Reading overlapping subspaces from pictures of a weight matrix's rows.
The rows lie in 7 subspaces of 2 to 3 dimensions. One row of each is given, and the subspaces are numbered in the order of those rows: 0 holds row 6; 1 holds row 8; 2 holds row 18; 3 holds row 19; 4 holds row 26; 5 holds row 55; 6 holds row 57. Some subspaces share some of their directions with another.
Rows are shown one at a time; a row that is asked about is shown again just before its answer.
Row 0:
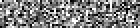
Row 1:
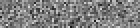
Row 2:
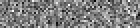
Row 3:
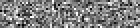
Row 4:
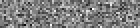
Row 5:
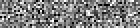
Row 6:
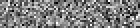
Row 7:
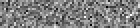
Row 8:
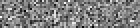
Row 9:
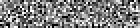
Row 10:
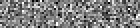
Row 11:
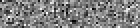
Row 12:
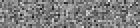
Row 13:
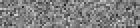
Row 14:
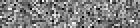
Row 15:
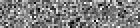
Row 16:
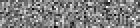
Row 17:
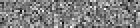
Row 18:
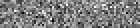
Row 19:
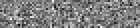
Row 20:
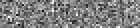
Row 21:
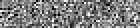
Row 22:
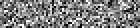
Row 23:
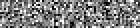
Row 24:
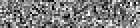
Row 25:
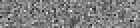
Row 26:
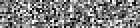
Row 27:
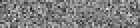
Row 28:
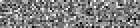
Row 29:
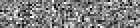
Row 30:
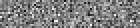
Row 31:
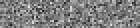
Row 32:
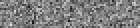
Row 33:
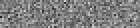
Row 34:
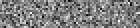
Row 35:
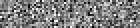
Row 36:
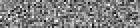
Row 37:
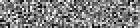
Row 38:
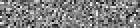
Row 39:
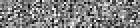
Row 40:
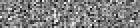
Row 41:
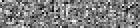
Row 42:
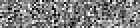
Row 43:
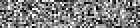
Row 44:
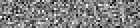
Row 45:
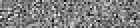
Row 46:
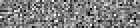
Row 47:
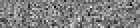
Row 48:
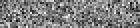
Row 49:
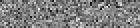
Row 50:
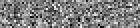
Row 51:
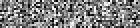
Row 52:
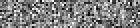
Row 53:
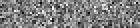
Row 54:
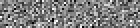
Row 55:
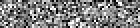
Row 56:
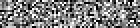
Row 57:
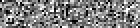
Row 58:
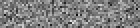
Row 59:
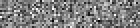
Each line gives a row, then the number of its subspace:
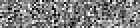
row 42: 1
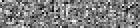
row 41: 6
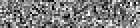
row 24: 1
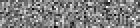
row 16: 0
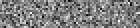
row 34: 1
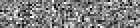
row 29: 3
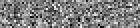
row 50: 3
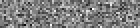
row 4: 6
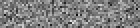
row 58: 3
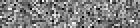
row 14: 1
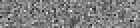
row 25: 6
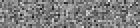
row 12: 6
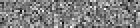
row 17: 0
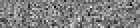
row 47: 3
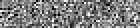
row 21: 4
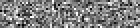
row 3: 3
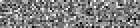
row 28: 5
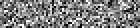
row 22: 3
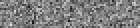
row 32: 4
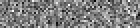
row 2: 0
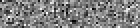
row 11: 6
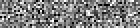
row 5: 6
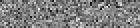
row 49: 5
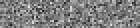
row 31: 4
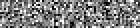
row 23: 0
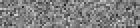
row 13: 4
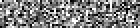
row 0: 6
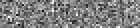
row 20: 6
